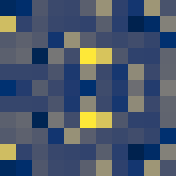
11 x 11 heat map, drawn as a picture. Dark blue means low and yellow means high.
Overall the values sit about 30% of the way up the scale. It is mirror symmetric from top to bottom. There is no overall slope. The middle left is the smoothest part.
